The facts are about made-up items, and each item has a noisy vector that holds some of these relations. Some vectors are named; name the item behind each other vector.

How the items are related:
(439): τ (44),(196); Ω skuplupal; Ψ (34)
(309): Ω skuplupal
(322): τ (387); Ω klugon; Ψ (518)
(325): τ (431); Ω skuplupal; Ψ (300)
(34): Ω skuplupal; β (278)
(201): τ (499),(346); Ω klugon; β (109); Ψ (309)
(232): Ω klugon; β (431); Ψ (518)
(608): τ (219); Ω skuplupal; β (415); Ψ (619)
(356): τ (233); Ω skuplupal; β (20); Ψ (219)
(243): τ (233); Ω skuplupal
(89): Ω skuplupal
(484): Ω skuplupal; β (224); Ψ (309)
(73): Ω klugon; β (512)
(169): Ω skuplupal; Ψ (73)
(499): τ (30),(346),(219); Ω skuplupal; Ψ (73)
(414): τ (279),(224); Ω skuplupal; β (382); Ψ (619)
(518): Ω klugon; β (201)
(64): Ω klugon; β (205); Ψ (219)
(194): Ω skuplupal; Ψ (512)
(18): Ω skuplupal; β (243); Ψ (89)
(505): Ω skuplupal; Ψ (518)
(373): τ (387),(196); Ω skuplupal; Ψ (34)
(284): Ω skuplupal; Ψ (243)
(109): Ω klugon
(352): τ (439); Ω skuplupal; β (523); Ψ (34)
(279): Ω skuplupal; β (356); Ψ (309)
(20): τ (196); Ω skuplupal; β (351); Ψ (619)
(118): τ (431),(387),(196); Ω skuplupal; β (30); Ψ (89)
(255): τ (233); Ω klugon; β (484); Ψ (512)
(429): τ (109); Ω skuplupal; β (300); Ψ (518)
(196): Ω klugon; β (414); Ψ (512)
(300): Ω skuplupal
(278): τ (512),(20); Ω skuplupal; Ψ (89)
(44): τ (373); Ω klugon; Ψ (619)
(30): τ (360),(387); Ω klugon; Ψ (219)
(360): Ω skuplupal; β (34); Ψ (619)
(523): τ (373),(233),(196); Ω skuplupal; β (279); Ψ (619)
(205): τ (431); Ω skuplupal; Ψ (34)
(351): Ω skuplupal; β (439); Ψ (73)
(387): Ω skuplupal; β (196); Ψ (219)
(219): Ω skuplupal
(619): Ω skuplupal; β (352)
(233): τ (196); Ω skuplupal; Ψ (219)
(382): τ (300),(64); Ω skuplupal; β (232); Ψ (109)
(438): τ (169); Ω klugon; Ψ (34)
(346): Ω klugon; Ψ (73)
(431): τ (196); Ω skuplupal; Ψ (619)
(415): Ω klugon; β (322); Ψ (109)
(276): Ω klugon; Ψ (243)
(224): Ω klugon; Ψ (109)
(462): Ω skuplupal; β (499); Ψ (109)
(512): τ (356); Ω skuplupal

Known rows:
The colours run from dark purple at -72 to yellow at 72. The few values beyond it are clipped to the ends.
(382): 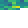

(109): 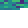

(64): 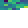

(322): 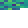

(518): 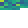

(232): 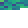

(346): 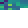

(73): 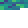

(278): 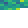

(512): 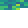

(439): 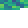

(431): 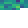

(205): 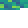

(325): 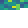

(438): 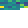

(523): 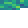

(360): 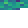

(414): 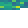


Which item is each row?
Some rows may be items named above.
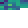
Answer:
(346)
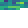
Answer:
(279)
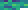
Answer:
(387)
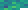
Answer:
(505)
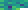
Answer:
(243)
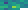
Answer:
(194)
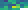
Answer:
(300)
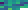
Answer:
(201)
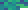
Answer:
(415)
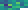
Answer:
(499)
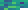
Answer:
(429)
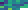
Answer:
(201)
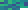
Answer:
(276)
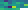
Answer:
(219)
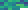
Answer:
(415)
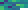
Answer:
(73)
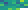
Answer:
(278)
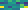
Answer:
(438)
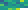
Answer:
(278)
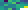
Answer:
(64)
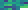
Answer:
(30)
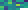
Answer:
(196)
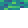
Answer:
(429)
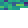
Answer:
(224)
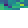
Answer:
(169)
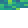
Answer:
(118)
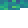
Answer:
(619)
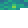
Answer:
(462)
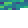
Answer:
(44)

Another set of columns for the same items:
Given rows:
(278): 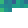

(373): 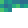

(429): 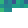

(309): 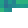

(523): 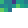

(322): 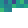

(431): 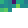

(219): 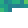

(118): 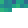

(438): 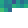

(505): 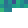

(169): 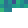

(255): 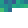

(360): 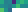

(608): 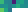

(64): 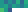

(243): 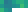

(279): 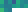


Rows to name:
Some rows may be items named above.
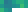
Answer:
(243)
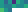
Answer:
(346)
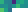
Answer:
(414)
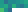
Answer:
(30)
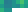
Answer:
(512)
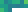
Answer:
(219)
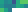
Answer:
(619)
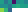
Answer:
(44)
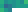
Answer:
(34)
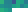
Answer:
(325)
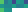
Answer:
(499)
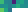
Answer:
(608)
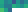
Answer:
(438)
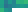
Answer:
(300)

